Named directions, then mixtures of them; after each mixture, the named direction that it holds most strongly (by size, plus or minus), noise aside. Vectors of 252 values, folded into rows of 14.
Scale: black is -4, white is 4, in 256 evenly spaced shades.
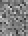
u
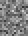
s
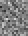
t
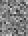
u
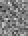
t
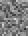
t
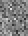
u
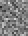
t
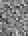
u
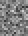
s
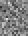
t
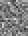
t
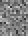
u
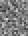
t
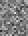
s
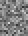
s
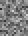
s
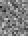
t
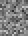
s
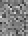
u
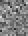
u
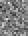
t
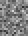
s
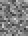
s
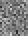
u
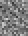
t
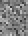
u
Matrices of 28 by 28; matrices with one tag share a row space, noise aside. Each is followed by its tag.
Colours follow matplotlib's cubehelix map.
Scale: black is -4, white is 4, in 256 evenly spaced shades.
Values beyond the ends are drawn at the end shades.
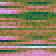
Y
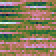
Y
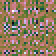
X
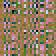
X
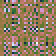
X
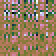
X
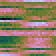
Y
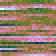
Y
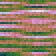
Y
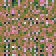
X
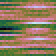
Y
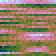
Y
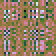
X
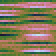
Y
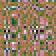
X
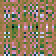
X
